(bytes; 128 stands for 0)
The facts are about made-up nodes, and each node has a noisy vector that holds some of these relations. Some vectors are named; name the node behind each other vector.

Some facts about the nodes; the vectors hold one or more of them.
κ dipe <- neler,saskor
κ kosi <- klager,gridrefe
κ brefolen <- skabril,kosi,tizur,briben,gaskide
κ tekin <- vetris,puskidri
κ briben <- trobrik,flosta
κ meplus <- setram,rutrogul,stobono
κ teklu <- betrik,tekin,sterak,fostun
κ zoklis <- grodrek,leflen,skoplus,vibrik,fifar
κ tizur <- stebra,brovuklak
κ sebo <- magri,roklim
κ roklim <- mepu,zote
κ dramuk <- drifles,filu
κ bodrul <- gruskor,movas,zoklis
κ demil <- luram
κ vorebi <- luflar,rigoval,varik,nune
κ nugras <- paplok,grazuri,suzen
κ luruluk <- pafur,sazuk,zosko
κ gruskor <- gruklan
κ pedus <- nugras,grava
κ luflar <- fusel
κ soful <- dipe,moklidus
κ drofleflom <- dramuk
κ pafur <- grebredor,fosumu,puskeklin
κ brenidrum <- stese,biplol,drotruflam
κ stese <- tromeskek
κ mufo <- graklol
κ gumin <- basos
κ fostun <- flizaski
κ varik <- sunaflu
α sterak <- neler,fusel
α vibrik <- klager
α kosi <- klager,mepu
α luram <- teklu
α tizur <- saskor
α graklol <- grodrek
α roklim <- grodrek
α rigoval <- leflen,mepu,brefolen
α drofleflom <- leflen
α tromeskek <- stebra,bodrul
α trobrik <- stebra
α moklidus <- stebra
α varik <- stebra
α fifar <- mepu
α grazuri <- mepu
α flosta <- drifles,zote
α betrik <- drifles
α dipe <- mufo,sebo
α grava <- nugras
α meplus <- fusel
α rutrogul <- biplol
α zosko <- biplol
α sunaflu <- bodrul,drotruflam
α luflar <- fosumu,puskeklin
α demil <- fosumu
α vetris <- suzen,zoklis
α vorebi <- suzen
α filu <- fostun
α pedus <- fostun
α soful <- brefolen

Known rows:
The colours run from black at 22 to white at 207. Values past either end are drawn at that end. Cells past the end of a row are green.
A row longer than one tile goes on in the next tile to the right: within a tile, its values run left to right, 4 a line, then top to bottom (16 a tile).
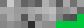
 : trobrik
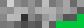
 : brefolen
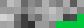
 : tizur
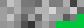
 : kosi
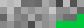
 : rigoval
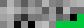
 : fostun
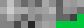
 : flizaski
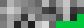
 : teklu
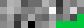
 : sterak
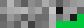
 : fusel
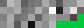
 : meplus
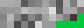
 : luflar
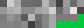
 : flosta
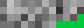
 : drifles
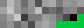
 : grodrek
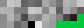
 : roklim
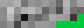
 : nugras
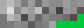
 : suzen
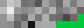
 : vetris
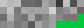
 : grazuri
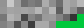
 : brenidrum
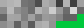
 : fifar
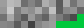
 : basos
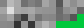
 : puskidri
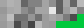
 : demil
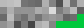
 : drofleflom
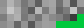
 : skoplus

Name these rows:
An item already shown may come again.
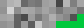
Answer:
grava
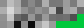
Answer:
tekin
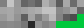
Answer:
trobrik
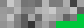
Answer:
kosi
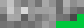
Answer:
mepu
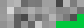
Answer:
grava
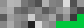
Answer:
luram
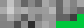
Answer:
flizaski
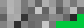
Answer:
bodrul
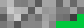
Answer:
leflen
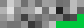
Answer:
biplol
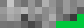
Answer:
stebra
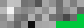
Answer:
vetris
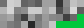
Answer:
rutrogul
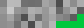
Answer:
sunaflu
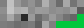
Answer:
klager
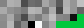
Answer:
pedus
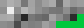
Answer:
saskor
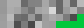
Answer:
demil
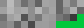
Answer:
gruklan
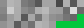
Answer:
vibrik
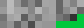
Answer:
gruklan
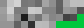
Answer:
dipe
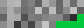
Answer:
gruskor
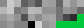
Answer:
graklol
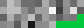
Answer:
betrik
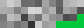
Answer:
vorebi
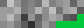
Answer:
briben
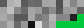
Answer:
filu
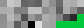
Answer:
roklim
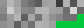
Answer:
vibrik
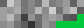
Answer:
briben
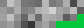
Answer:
kosi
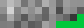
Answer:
drotruflam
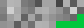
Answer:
vibrik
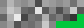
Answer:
zoklis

